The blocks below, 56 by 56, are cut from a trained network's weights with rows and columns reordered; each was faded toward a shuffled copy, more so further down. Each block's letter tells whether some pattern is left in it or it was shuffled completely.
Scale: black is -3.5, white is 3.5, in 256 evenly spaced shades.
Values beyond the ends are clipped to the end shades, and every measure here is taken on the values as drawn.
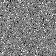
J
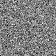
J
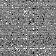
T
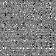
T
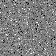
J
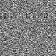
T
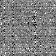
T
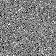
J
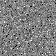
J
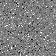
J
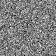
J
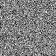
J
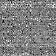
T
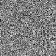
T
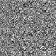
T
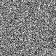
J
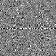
T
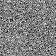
J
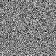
T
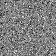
J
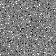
J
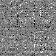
T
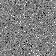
J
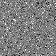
J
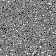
J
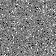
J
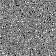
J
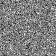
J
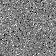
J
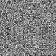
T
